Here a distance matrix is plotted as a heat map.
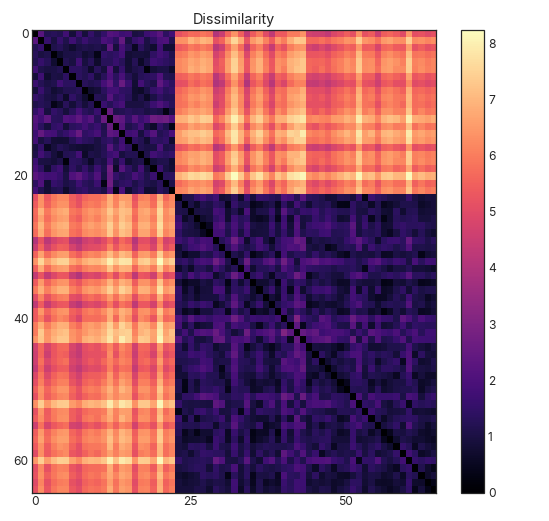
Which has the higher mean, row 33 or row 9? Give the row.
9
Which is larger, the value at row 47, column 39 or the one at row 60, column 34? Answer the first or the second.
the second
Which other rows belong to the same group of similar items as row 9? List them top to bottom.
0, 1, 2, 3, 4, 5, 6, 7, 8, 10, 11, 12, 13, 14, 15, 16, 17, 18, 19, 20, 21, 22
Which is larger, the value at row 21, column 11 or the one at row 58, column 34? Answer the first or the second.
the second
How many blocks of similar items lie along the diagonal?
2
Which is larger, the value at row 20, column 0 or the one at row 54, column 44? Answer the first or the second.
the first
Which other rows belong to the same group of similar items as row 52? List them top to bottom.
23, 24, 25, 26, 27, 28, 29, 30, 31, 32, 33, 34, 35, 36, 37, 38, 39, 40, 41, 42, 43, 44, 45, 46, 47, 48, 49, 50, 51, 53, 54, 55, 56, 57, 58, 59, 60, 61, 62, 63, 64
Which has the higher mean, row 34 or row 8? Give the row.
8
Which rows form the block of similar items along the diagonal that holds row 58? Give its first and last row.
23 to 64
